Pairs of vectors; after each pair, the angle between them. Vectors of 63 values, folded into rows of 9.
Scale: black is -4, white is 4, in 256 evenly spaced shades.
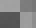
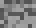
orthogonal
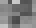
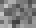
partly aligned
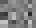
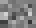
nearly opposite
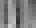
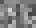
partly aligned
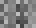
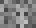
nearly opposite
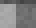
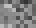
partly aligned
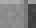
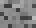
orthogonal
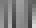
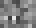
partly opposed
